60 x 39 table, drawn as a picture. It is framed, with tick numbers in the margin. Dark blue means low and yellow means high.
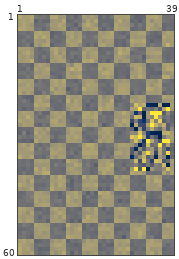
Grain: checkered. Odd patch: rougher, in the middle right. Roughest part: middle right.
